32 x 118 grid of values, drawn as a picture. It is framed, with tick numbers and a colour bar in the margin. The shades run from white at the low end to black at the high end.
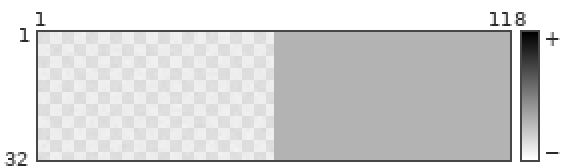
It is made of 1 by 2 panels. Panel 1,1: very low, checkered, faint in contrast. Panel 1,2: low, flat.
